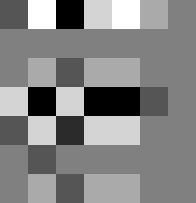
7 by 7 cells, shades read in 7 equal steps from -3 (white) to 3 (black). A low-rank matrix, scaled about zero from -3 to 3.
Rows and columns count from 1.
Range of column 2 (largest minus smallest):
6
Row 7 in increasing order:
-1 -1 -1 0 0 0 1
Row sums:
-5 0 -2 6 -3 1 -2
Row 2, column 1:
0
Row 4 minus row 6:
-2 2 -2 3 3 1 0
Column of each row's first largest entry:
3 1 3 2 3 2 3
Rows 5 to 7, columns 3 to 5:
2 -2 -2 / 0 0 0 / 1 -1 -1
